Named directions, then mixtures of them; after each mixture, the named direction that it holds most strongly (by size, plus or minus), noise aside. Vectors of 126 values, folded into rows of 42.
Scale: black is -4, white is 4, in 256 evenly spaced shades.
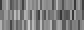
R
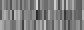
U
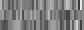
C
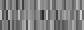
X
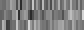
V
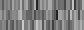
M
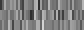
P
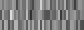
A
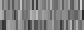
V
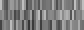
R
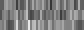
V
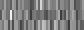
A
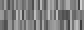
C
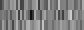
P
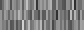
M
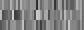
U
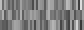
C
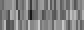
V
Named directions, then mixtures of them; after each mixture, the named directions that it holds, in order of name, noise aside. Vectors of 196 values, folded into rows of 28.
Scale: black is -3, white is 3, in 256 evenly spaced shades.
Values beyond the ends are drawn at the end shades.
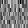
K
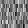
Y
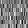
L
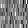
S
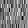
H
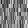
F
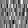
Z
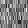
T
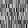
T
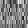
H, K, Y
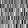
L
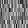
H, K, L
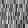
Y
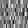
Z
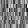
F, Y, Z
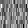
F, S, Y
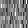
S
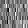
T, Y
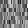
F, K, Z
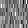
S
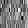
F, H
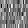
H, Y, Z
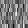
Y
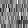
H, T, Y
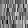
T, Y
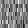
Y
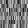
F, T, Z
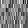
F, S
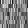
F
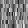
Y
